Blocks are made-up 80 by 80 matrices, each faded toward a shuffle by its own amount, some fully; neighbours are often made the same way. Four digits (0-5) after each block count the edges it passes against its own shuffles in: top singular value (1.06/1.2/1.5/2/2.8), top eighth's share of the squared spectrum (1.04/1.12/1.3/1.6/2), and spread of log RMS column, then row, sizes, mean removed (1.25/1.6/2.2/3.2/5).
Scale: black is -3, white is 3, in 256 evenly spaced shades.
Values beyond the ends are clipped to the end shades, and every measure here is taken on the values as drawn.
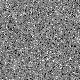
0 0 0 0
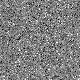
0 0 0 0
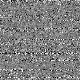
2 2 0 3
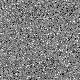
0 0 0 0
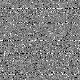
2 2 0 3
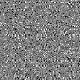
4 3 2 2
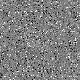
3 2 1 1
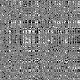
5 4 3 3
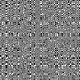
5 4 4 3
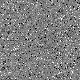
2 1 1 0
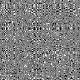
4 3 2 2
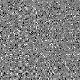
4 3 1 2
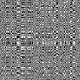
5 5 4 4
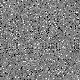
3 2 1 1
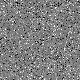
1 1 0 0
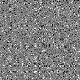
4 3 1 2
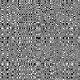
5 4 3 3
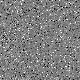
2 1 0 0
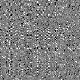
4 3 2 2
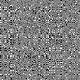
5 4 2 3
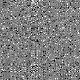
4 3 1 2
